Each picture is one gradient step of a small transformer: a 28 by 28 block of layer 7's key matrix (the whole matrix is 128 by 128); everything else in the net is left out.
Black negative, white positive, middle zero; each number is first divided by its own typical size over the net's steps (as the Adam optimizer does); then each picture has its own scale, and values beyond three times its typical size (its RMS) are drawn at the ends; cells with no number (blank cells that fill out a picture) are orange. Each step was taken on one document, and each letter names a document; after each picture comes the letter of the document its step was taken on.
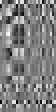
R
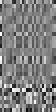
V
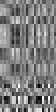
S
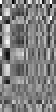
S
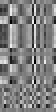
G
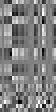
R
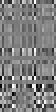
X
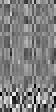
R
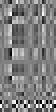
R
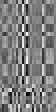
V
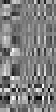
X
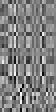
V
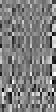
V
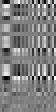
X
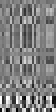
G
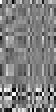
X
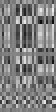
G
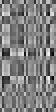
S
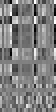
R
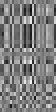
G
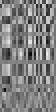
S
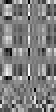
X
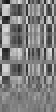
S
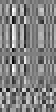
G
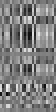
G
